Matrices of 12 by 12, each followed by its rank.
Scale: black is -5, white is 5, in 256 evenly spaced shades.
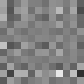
two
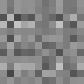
two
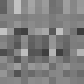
two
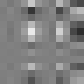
one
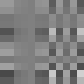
one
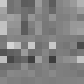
two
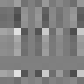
one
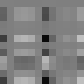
one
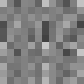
two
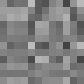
two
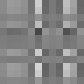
one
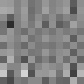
two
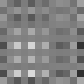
one
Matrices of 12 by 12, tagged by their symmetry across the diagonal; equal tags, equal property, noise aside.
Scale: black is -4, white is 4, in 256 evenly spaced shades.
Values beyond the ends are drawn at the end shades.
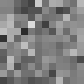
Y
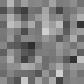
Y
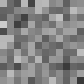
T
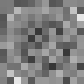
T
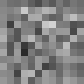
Y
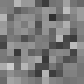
T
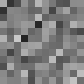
T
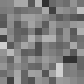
Y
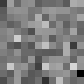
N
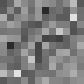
T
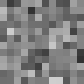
Y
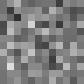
N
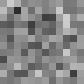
N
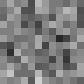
N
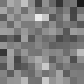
N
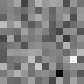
Y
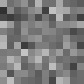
N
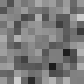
T
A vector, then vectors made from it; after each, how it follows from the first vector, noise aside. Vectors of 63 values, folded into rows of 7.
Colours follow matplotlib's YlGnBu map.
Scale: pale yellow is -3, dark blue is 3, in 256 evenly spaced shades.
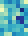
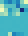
partly zeroed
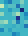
partly zeroed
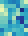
copied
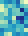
copied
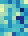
copied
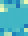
partly zeroed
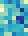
copied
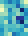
copied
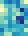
copied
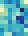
copied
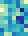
copied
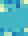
partly zeroed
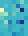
partly zeroed
